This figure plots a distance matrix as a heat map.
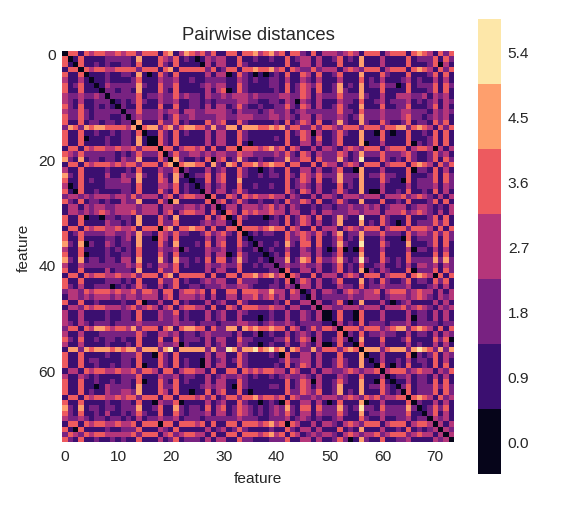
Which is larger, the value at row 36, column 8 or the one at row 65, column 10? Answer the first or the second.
the second
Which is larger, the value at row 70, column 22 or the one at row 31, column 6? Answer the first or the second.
the first
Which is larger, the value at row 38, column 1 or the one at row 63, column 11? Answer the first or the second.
the second
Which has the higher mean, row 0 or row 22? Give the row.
0
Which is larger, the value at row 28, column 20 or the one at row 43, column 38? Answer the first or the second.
the second
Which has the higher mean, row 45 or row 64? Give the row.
45
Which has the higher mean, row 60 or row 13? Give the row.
60
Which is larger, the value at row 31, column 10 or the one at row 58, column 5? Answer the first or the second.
the second
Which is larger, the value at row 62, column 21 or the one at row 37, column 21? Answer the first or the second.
the first
